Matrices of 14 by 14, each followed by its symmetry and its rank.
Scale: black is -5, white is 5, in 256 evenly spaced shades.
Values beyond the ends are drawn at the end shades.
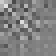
symmetric, rank three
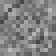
symmetric, full rank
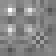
symmetric, rank two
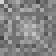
symmetric, rank three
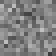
neither, full rank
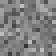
neither, full rank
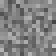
neither, full rank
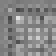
symmetric, rank two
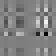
neither, rank one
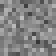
neither, full rank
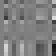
neither, rank one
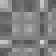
symmetric, rank two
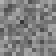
symmetric, full rank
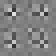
symmetric, rank two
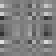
neither, rank one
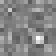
symmetric, rank three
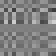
neither, rank one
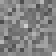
symmetric, full rank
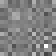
symmetric, rank three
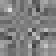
symmetric, rank two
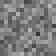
neither, full rank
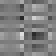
neither, rank one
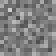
symmetric, full rank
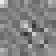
symmetric, rank three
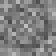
symmetric, full rank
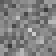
symmetric, full rank
